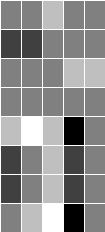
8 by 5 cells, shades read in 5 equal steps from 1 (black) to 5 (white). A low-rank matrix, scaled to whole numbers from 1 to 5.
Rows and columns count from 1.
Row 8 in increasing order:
1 3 3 4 5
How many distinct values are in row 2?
2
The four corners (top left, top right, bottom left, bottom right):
3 3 3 3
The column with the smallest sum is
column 4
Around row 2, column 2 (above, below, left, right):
3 3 2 3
